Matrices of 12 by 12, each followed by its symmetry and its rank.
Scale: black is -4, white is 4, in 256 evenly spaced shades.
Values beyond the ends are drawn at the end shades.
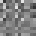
neither, rank two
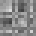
symmetric, rank two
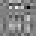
neither, rank two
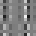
neither, rank one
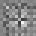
symmetric, rank two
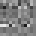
neither, rank two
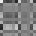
neither, rank one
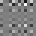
neither, rank one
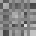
symmetric, rank two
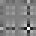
symmetric, rank one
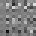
neither, rank two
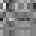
neither, rank two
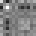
symmetric, rank two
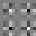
symmetric, rank one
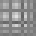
symmetric, rank one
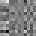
neither, rank two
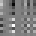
neither, rank one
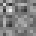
symmetric, rank two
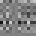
neither, rank two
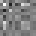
symmetric, rank two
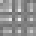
symmetric, rank two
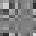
symmetric, rank one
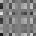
neither, rank one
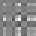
symmetric, rank one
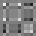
symmetric, rank one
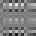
neither, rank one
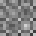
symmetric, rank two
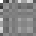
symmetric, rank one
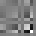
symmetric, rank one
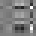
neither, rank one
